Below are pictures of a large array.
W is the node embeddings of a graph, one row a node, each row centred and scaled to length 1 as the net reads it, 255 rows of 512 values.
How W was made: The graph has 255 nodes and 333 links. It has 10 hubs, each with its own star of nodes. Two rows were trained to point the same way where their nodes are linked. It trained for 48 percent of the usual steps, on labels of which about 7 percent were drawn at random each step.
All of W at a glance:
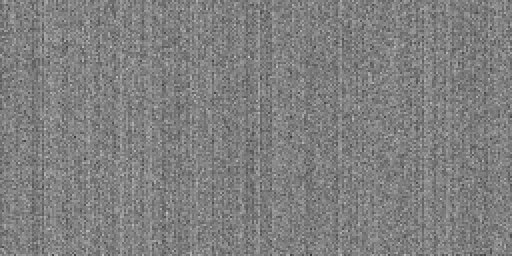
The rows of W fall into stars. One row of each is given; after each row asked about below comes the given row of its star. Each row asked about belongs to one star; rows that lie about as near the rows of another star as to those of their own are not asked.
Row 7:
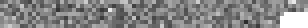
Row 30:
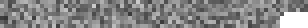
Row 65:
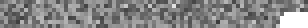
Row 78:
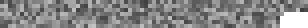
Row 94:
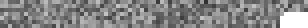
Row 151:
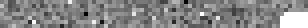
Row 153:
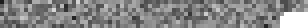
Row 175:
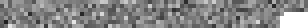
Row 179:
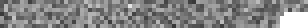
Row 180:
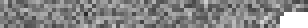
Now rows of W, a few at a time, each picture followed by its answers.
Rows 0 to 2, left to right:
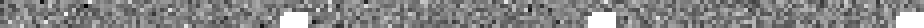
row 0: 30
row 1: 175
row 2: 94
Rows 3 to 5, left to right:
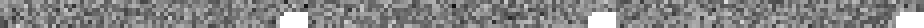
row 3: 30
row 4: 7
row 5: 179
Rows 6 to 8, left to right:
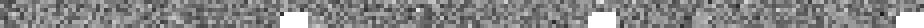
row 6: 179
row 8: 179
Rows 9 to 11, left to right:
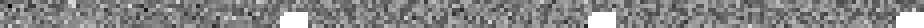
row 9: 179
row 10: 153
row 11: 78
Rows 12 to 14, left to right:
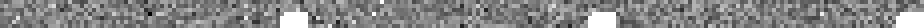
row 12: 94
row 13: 30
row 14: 180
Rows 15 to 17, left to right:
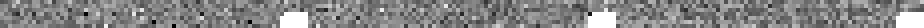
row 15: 151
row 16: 179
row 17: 151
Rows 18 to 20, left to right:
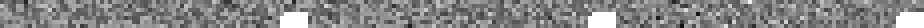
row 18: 78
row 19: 65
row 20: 175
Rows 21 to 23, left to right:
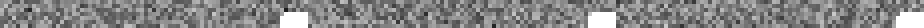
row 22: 153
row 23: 175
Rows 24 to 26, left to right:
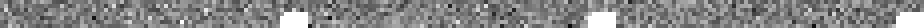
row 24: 153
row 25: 179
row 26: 151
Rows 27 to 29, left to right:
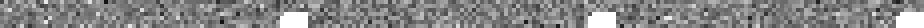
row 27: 30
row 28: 65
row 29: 180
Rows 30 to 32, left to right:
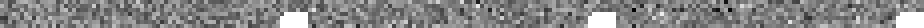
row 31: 30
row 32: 7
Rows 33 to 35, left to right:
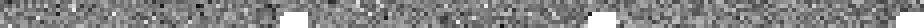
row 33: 179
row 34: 179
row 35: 151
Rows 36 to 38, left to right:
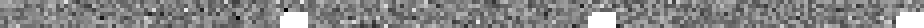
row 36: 94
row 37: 175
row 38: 7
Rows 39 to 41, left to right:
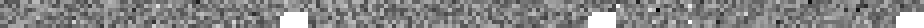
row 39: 151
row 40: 30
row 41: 78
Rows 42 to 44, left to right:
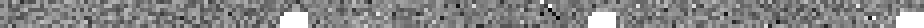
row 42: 180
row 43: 180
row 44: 65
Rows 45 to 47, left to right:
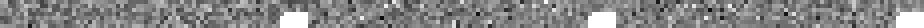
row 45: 30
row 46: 153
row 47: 153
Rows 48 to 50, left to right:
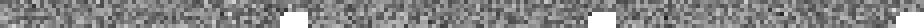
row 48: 151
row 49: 179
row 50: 179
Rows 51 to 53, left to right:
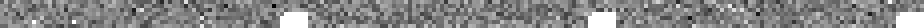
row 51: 151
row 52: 7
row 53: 153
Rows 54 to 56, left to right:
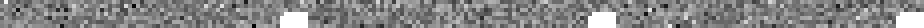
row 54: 7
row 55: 180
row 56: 7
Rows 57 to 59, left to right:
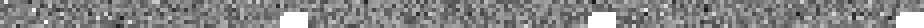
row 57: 7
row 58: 78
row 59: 94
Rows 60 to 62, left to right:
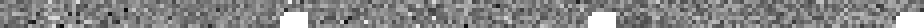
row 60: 65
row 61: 175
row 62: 65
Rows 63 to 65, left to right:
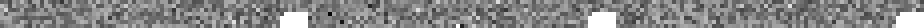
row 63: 151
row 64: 65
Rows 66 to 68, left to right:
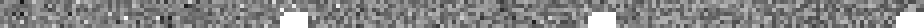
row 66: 65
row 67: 78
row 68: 180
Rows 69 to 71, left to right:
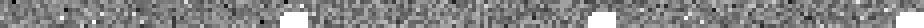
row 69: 151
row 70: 180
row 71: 7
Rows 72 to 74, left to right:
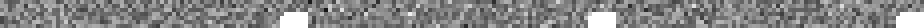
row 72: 78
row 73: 175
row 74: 153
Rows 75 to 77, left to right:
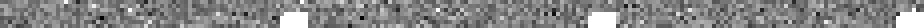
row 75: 94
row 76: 94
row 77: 179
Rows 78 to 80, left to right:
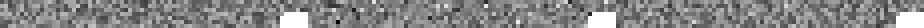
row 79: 179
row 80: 175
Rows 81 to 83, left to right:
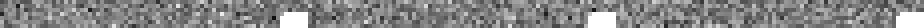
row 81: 179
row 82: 175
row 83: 78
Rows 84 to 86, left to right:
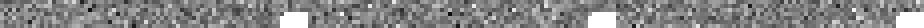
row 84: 179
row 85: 153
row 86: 7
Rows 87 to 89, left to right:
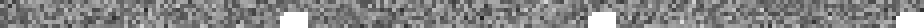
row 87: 175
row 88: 153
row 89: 65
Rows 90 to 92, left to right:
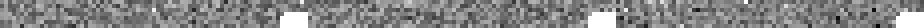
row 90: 78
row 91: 7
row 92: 30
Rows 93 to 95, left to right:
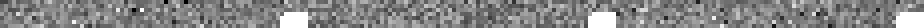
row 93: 151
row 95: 179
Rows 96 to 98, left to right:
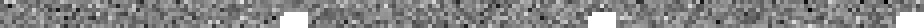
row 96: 7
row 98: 78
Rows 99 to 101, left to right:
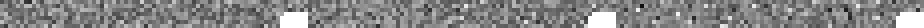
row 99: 151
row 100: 151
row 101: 180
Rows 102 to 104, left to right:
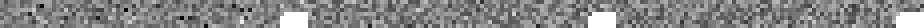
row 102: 7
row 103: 65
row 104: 175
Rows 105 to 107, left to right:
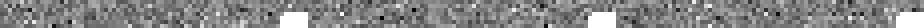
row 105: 175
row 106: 153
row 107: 94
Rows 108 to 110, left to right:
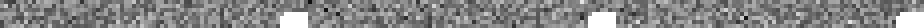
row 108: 175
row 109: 7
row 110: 65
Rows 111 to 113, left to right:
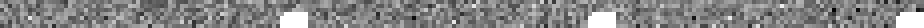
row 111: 153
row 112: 153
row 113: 180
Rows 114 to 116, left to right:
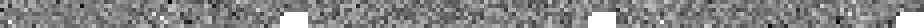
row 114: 30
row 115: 78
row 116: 30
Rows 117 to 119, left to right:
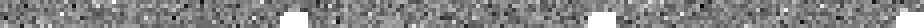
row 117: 180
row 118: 179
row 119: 30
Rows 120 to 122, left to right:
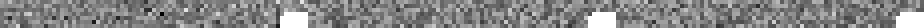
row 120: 94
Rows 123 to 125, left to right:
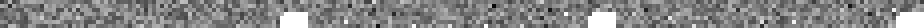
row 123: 94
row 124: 180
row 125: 153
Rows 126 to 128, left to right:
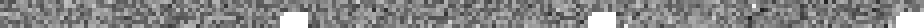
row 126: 94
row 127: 153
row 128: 179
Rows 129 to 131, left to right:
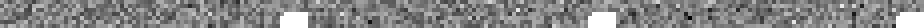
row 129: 175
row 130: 94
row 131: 153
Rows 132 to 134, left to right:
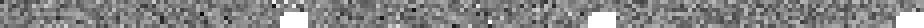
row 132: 65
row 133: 153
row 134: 7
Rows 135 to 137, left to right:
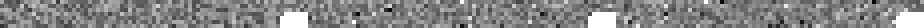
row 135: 78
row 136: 30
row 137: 30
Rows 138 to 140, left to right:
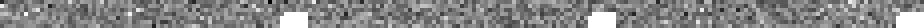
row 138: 78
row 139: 180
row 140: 153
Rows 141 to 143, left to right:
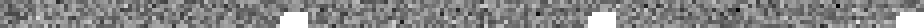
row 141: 151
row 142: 180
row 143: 7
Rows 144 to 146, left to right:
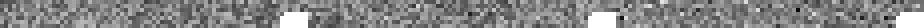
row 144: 179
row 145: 94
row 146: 30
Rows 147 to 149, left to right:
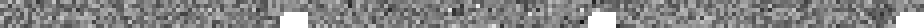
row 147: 94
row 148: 30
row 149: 179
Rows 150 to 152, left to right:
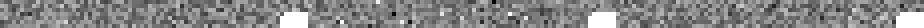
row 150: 78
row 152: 7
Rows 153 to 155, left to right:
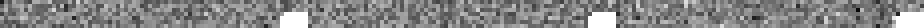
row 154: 78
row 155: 179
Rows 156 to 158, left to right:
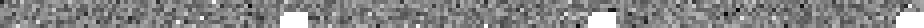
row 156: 78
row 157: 180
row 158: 65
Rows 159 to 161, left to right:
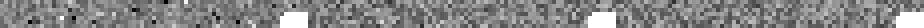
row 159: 151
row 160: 175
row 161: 175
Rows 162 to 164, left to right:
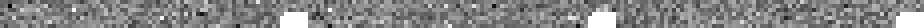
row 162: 179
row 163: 180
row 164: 65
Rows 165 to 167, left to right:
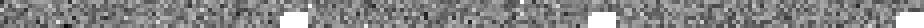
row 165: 175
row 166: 78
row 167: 175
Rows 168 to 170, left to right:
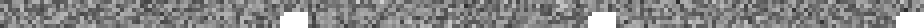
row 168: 153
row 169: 179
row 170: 151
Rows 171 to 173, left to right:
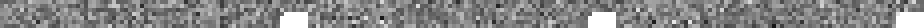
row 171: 175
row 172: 175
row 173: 175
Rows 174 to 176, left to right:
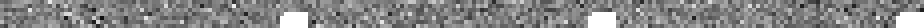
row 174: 94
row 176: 180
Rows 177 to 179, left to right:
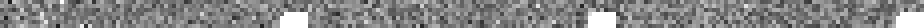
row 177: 30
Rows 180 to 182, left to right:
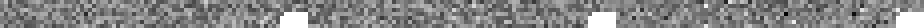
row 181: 180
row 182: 153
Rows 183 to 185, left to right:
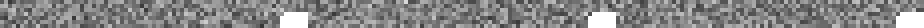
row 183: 175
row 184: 151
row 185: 65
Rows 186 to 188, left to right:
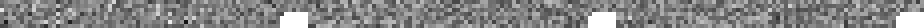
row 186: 175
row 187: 151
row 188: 65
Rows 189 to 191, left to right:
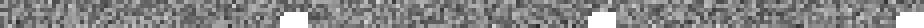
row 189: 65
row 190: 180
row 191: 153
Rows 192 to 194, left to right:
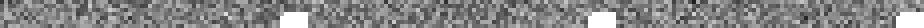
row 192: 78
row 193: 7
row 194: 94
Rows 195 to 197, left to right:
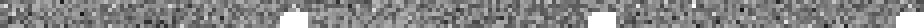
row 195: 175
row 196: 179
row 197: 65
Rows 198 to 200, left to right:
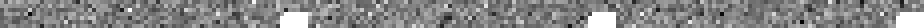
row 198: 94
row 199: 179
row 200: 78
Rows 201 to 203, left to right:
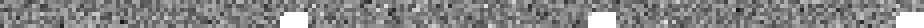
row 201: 65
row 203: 7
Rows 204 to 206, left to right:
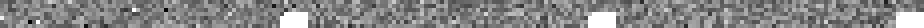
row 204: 151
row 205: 153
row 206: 78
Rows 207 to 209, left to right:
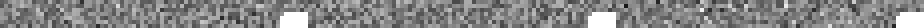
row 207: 175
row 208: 175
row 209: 153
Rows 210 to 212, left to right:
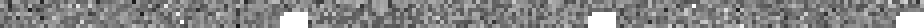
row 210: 153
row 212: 65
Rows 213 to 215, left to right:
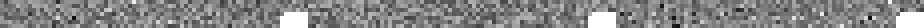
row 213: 175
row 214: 94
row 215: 65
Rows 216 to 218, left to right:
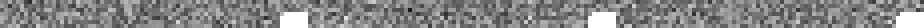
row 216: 153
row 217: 7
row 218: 65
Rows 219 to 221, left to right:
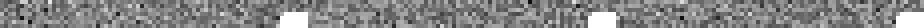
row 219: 179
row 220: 78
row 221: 94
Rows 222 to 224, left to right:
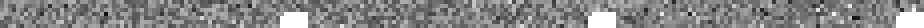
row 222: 78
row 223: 7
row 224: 94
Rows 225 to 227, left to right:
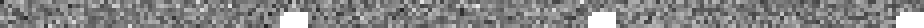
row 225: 175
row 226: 153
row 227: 30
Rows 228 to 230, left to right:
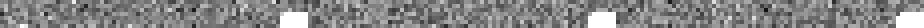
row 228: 30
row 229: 175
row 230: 180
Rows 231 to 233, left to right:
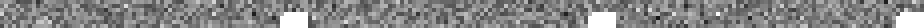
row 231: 7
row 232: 78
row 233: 175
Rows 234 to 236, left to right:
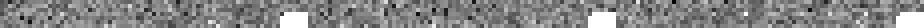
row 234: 179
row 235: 65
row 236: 78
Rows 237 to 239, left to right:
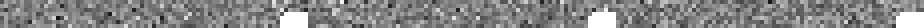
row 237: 65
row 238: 94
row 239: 94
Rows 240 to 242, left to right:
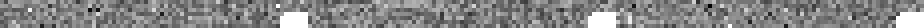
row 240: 94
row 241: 180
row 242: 179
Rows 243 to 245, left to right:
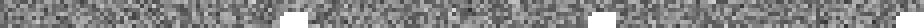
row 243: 179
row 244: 65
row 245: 153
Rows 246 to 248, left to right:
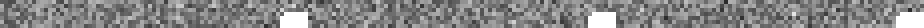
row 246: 175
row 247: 78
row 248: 7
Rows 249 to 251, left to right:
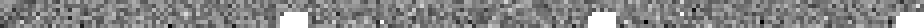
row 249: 65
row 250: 175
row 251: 30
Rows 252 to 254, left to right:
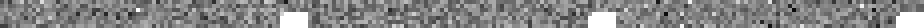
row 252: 78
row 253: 153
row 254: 30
